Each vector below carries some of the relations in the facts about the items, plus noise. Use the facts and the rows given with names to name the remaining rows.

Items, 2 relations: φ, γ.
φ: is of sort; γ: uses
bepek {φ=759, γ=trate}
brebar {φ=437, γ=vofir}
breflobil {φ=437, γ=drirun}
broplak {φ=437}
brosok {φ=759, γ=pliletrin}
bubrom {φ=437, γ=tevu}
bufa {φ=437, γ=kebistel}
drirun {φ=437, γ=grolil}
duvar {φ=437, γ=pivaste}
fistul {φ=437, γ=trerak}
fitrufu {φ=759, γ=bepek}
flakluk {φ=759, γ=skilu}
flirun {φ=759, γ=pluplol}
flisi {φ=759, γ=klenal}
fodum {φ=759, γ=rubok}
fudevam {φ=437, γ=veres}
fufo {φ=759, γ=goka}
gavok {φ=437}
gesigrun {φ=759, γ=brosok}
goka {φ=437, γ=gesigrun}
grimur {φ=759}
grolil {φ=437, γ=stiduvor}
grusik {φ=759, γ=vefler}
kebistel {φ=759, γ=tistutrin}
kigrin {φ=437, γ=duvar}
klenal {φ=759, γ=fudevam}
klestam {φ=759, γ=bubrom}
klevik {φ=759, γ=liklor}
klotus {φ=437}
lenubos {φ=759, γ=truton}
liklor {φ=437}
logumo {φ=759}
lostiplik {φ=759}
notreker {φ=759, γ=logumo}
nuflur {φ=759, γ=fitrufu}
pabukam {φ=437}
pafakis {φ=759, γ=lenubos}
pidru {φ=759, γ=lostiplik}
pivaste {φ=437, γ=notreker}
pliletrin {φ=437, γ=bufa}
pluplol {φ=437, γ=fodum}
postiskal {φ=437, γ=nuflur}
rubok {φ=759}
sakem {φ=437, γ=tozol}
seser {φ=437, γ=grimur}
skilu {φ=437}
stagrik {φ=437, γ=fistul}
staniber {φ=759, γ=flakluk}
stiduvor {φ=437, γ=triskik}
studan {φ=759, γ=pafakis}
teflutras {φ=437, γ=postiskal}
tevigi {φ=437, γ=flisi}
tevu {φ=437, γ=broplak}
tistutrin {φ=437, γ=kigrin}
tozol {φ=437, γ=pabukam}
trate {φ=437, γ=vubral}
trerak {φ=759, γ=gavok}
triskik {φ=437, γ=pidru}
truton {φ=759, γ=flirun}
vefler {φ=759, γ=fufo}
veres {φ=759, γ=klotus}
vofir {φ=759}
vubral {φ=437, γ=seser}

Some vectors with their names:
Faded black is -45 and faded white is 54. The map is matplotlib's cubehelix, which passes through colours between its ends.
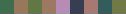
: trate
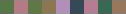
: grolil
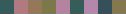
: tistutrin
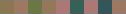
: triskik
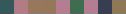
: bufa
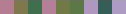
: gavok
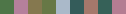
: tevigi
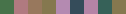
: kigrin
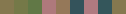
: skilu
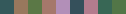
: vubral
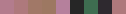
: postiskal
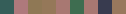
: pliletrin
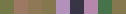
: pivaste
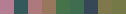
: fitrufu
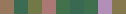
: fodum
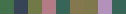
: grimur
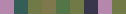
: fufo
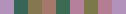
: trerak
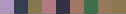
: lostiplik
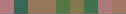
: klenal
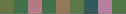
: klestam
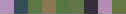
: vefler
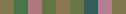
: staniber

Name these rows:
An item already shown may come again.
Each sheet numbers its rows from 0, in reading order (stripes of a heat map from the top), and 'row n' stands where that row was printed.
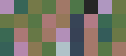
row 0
grusik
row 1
broplak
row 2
trate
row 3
breflobil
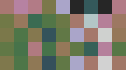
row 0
teflutras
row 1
liklor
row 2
klevik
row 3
klestam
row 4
klevik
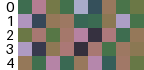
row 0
brebar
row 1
logumo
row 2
pluplol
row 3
lostiplik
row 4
studan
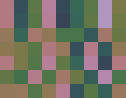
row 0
rubok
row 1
rubok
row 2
bepek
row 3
skilu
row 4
klotus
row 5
klestam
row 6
goka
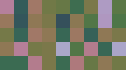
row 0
notreker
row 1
vofir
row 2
brosok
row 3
stagrik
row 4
kebistel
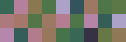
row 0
brebar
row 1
fistul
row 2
nuflur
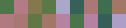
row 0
sakem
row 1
fistul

